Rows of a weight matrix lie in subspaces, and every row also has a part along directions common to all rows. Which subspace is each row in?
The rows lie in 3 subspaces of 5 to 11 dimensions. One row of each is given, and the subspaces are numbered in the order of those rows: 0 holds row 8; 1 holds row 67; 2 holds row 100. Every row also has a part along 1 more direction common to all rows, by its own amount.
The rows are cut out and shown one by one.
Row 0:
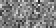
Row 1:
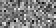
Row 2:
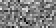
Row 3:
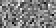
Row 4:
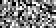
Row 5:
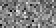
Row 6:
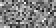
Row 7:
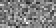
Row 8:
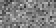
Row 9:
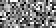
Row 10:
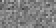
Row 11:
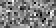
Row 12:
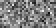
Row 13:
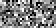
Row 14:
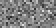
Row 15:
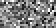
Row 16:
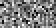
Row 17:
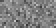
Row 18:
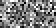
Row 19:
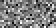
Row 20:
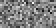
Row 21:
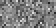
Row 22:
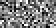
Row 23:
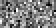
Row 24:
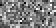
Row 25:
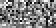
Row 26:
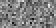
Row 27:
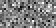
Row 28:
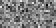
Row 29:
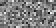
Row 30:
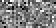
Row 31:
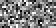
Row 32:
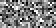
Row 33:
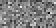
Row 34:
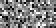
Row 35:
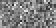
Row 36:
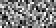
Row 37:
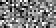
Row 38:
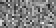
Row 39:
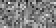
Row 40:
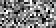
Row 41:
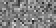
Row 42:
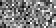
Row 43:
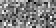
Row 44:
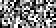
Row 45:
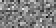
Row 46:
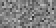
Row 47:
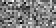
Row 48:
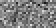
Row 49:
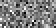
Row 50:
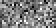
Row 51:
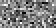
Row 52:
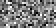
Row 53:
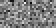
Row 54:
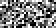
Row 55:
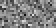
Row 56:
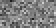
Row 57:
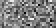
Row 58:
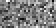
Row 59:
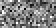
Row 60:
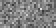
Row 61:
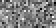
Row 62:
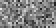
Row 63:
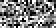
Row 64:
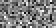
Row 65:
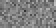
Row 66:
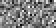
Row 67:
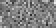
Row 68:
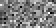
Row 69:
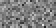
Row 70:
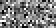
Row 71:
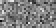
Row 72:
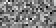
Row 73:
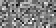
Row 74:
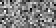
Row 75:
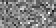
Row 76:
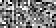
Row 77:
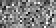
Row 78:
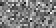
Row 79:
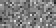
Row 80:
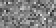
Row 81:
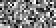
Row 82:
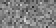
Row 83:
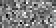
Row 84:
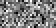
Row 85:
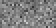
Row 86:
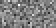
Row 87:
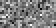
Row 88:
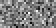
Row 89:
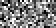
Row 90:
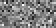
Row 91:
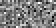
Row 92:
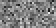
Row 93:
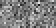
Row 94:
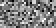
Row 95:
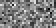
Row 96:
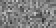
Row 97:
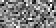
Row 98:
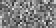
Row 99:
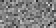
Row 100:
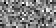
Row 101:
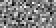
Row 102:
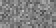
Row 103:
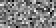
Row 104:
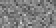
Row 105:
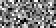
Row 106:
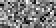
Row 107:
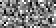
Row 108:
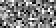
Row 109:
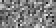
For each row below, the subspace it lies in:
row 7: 1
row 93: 2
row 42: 0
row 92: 2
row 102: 0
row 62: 1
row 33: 1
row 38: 0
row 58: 1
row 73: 0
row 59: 0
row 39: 1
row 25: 0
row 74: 2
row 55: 2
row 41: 0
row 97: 2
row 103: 1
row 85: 1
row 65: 1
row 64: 2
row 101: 0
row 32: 2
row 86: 2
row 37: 0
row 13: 2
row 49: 0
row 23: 0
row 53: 2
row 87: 0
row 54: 1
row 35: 1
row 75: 2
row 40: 2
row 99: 2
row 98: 1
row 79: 1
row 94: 2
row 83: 0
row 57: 0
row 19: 2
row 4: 0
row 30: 1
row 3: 0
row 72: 0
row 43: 0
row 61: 1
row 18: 0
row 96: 2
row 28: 0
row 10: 1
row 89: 0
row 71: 0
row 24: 0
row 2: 1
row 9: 0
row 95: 1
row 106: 1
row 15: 2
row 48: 0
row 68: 1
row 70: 0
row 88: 0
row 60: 0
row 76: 1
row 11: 2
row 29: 1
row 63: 2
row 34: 2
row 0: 2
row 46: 2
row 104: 2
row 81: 1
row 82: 1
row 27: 0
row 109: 1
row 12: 1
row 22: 0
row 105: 2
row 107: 2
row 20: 2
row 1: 0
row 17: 0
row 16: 2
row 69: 2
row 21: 2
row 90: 2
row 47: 1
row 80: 2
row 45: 1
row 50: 1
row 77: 0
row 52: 2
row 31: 2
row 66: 1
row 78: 0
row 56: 0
